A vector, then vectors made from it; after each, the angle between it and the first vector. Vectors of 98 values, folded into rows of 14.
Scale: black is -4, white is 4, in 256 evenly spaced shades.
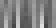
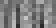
nearly opposite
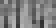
nearly opposite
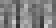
nearly opposite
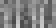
nearly parallel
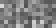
partly aligned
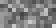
orthogonal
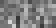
partly opposed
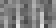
nearly parallel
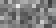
partly aligned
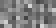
partly aligned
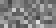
orthogonal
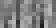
nearly opposite
